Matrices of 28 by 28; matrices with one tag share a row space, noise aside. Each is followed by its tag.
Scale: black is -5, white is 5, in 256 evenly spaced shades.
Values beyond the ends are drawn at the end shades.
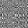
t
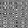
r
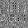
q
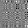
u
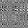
t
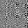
u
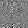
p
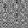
r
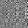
u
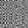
r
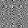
p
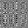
r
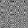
q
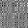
t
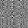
p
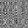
r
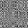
t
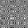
q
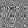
q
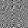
p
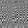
t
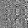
u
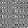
t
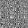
q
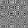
q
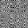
q
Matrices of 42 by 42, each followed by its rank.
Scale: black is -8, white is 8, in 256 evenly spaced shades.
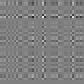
one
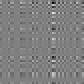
one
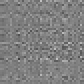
five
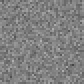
full rank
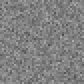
full rank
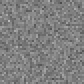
full rank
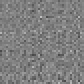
five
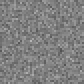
full rank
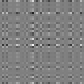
one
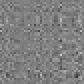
five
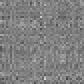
five
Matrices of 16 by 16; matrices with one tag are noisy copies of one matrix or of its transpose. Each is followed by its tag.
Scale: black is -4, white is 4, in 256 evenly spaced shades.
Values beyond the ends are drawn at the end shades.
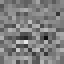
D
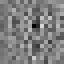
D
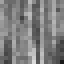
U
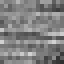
U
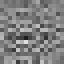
D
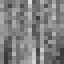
U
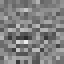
D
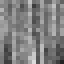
U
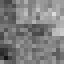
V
